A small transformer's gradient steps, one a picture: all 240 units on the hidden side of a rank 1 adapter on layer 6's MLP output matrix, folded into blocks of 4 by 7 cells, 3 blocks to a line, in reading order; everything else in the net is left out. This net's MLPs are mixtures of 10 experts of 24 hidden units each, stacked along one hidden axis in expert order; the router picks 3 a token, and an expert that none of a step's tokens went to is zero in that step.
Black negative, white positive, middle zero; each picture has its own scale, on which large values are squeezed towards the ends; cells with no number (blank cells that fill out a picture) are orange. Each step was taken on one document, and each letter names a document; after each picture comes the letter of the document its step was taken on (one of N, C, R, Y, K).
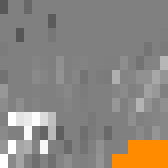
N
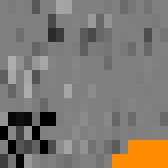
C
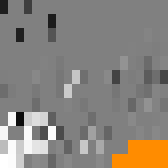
N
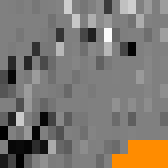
C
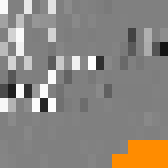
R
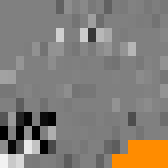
C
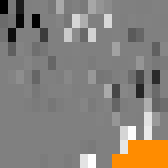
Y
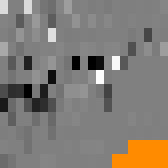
R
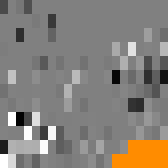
N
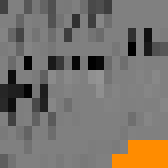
R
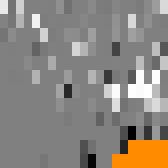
Y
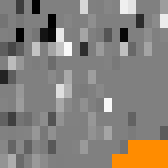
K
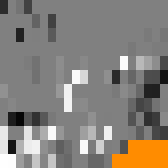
N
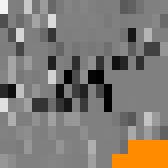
R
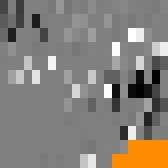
Y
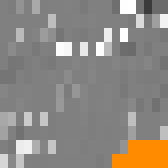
K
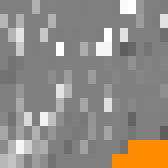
K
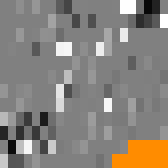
K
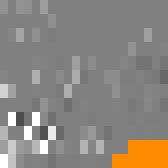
N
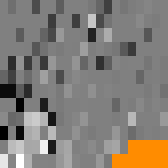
C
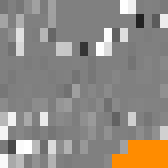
K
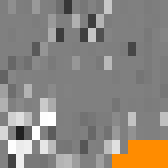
C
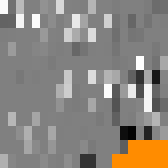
Y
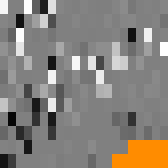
R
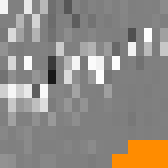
R
